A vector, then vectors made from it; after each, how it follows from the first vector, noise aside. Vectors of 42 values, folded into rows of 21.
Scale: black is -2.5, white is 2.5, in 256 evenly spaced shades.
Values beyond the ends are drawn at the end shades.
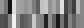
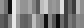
copied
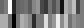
negated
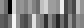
copied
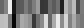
negated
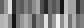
negated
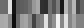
negated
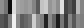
copied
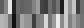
negated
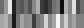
negated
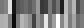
negated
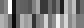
negated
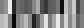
negated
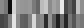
copied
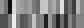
copied
